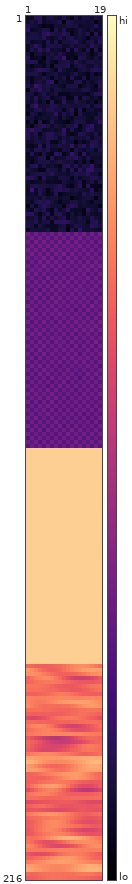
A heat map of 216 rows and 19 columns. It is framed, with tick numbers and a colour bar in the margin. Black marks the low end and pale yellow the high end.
It is made of 4 by 1 panels. Panel 1,1: very low, fine-grained, faint in contrast. Panel 2,1: low, checkered, faint in contrast. Panel 3,1: very high, flat. Panel 4,1: high, streaked across.
